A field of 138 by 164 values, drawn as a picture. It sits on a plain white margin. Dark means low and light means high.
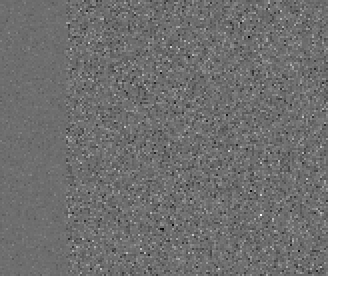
The grain is fine, like static. Neither half mirrors the other. The left part is calmer, up to a seam about 20% of the way across. No row or column stands out. There is no overall slope. The distribution is heavy-tailed on both sides.
